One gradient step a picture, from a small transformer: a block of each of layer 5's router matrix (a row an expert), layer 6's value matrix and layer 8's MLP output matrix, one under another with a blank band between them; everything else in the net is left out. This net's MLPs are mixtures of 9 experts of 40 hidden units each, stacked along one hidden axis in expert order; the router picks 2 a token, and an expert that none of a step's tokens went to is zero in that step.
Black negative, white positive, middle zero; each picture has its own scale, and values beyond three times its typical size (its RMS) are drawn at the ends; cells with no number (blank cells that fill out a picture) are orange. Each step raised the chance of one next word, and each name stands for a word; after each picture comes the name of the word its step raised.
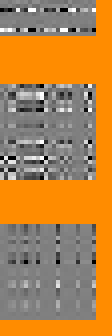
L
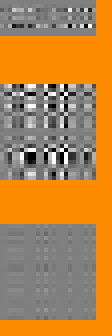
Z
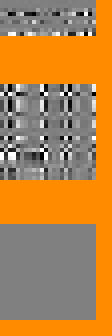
Z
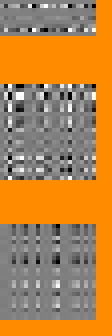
L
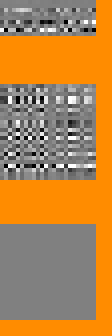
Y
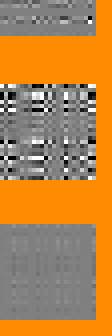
L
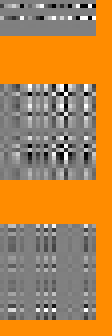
Z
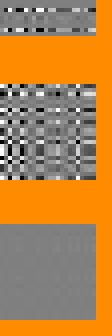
L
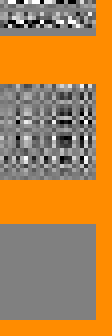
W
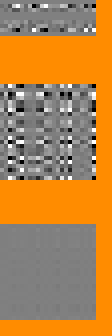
L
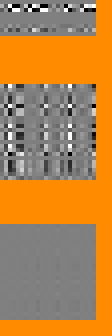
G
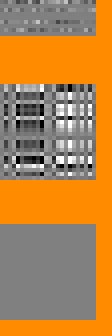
W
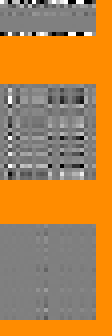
Y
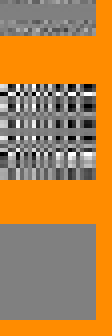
Z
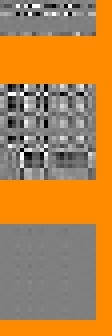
Z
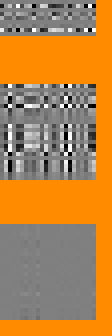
G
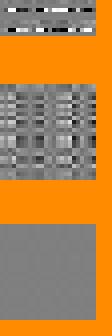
W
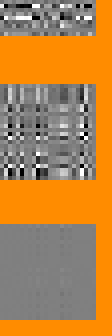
Y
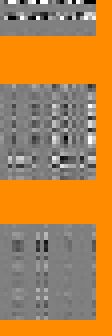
W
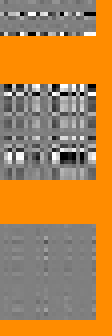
Z
